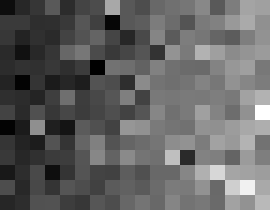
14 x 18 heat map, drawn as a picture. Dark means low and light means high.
Odd rows or columns: none. Stripes: none. Grain: fine. Slope: up to the right. Average level on the scale: 40%.
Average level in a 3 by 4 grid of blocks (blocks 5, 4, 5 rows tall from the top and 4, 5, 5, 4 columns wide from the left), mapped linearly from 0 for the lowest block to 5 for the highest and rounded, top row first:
0134 / 0135 / 0235
